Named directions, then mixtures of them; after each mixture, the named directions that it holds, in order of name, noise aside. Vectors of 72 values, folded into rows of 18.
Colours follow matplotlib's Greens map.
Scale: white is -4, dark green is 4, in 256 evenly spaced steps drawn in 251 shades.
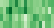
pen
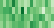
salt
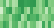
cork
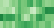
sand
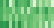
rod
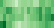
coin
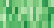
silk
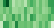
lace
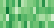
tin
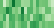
lace, salt, tin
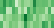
pen, rod, sand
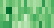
coin, pen, tin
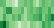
coin, cork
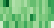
lace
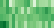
coin, rod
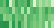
rod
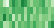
lace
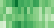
coin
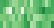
cork, pen, salt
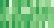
pen, rod
